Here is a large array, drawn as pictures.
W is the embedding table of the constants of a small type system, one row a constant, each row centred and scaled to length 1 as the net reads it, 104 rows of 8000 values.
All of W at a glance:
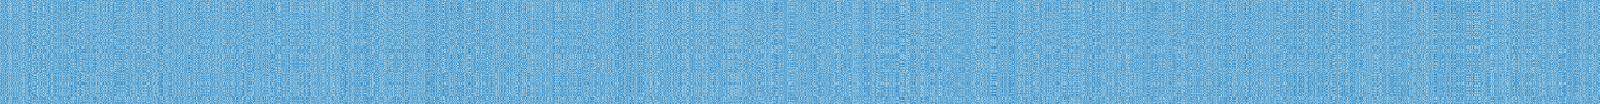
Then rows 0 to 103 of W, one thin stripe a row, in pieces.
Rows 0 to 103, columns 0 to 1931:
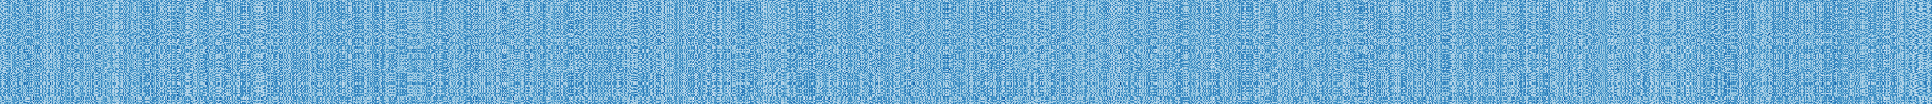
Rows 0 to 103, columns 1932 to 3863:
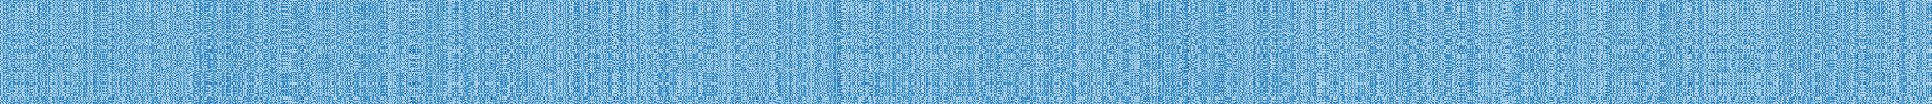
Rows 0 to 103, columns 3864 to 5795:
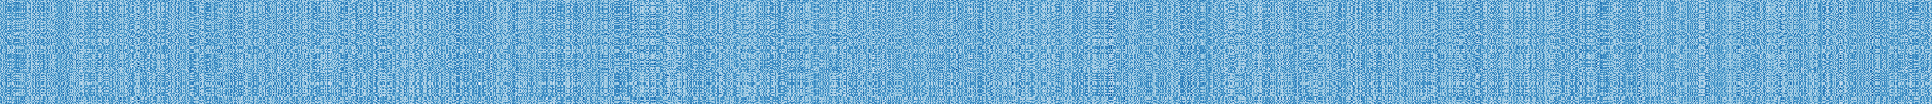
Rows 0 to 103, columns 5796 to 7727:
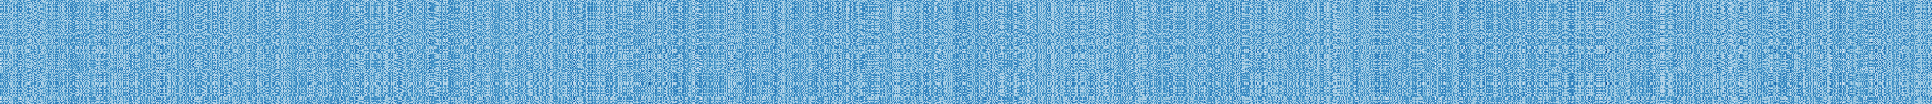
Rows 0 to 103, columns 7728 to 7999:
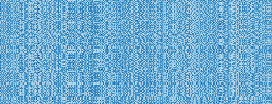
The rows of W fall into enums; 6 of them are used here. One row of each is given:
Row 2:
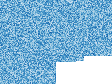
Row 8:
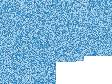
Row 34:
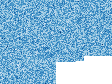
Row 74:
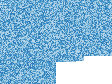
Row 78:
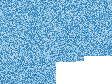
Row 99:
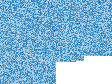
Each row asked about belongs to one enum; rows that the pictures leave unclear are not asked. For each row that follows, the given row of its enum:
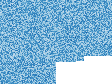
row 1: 78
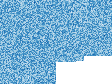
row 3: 8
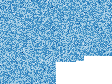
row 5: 99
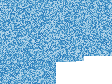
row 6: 74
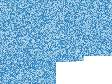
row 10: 74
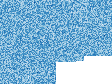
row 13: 8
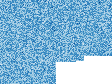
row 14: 99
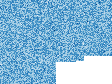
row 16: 99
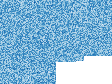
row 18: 8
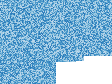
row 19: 74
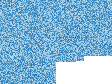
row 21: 78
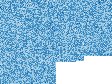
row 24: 99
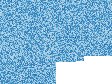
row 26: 78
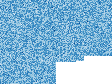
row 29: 99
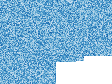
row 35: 2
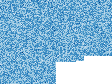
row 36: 99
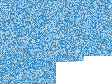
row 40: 74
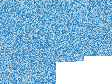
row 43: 8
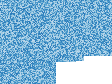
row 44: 74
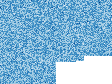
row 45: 99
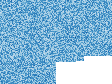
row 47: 78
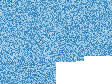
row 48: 78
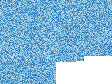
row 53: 78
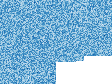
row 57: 8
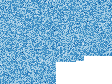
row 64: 99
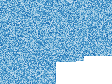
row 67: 2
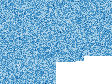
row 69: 34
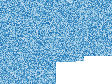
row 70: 2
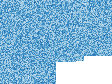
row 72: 8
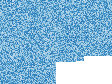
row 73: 78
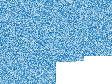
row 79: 2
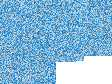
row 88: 8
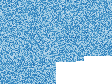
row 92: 78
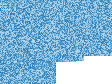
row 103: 74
